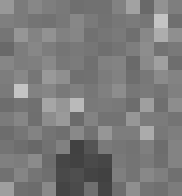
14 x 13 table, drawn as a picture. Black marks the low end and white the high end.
Average level on the scale: 50%. Odd patch: lower, in the bottom middle. Histogram: heavy tails on both sides. Calmest part: top middle. Ninth with the lowest average: bottom middle.
